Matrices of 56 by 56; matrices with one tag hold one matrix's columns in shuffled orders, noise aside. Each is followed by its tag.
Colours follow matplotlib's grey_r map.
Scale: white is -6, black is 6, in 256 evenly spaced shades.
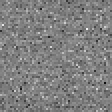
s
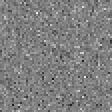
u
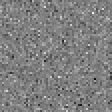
u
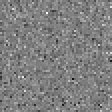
u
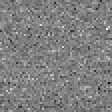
s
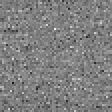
s
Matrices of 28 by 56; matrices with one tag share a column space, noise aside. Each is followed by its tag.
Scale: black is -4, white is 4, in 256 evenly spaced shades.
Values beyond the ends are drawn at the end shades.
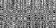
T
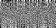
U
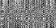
T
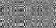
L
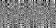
U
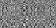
L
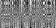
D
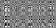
L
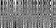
D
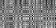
T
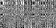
D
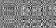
L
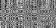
T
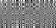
U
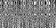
D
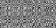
L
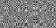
L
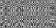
L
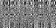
D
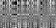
D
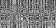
T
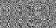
L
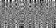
U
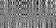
D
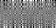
U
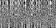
D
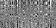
D
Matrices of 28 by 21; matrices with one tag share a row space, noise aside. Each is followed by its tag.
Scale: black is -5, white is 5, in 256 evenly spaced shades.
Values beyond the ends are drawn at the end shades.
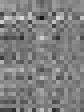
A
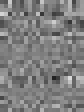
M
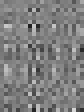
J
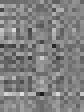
A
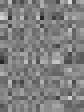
M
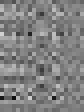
A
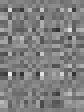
M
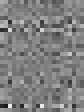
M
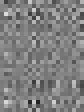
J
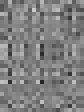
M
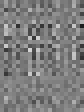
J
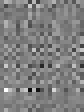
J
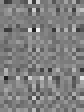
J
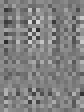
J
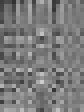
A
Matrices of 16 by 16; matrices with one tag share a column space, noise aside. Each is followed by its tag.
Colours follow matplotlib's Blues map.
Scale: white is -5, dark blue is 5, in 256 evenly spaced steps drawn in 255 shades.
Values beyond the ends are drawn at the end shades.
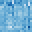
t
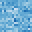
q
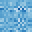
q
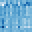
t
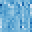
t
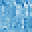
t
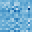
q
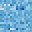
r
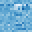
r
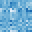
q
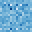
r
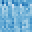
t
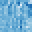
t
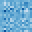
q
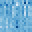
t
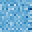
r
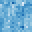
t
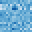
r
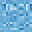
r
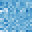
q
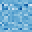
r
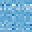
r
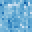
t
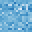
r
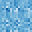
q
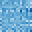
q
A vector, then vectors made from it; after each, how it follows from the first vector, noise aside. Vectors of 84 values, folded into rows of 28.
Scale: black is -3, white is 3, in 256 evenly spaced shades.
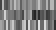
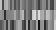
negated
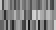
negated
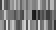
copied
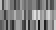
negated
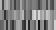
negated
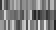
copied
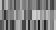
negated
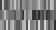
copied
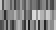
negated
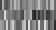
copied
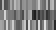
copied
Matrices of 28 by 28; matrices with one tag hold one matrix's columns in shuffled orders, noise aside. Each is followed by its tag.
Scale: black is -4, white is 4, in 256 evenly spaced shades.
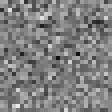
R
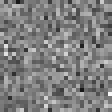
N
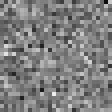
N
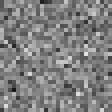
N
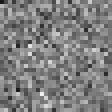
N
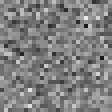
R
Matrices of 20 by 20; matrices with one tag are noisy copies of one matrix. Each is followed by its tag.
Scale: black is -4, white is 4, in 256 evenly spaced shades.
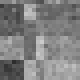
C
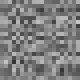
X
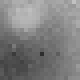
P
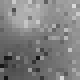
P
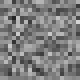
X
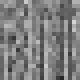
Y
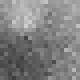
P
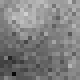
P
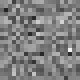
X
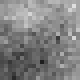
P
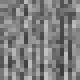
Y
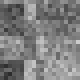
C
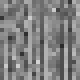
Y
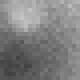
P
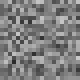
X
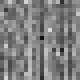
Y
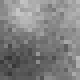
P
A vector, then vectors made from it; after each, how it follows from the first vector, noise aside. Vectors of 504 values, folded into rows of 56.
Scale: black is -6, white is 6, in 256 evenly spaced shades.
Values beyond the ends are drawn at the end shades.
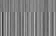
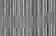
wrapped around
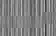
wrapped around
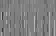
partly zeroed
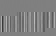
partly zeroed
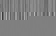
partly zeroed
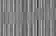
wrapped around
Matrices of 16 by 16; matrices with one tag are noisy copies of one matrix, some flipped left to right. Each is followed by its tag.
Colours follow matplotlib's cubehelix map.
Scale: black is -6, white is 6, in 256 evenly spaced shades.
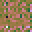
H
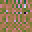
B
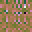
B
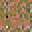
H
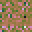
H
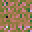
H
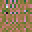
B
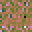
H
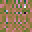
B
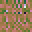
B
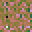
H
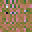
B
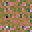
H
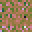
H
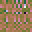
B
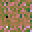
H
